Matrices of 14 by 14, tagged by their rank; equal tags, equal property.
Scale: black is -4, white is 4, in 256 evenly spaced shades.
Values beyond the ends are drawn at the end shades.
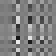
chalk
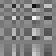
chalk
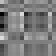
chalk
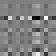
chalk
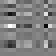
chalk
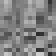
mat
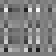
chalk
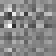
mat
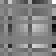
chalk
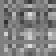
mat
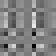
chalk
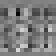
mat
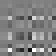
chalk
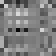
mat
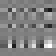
chalk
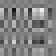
chalk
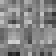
mat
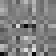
mat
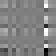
chalk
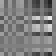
chalk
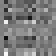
mat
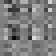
mat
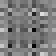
mat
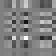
chalk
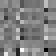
mat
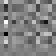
mat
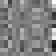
mat
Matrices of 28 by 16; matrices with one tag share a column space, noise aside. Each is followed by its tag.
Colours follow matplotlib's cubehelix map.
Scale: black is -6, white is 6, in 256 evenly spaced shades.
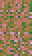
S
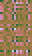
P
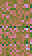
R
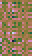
S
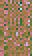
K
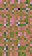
K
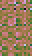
K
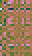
K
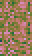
S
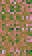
P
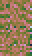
R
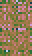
P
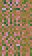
K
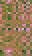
P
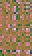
P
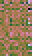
K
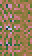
R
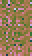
K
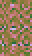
R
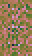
R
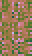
S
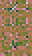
K
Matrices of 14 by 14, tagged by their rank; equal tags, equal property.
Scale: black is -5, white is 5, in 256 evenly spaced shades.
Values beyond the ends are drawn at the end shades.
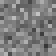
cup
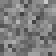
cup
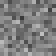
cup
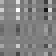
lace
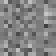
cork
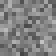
cup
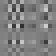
lace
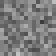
cup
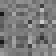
cork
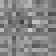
cork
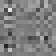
cork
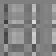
lace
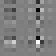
lace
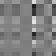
lace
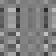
lace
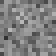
cup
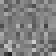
cork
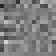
cork
